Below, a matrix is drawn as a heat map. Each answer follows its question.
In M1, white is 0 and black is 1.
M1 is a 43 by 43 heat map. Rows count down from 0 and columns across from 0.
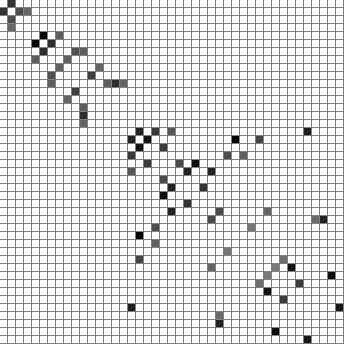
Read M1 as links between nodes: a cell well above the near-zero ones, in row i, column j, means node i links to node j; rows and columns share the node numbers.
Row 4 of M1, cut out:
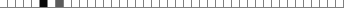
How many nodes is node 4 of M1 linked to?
2
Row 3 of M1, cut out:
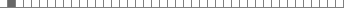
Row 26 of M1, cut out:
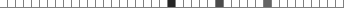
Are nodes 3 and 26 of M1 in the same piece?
no
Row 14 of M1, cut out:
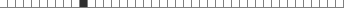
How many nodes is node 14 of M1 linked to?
1
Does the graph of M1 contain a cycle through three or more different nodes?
no
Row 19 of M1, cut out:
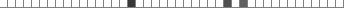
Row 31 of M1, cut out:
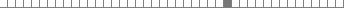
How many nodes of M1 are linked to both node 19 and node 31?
1
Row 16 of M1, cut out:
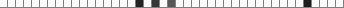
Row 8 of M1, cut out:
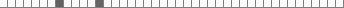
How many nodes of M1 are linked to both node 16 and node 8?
0
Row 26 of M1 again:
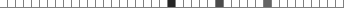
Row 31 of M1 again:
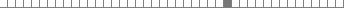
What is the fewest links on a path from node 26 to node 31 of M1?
5
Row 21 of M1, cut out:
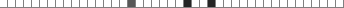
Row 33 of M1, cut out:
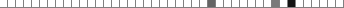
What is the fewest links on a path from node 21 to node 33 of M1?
2
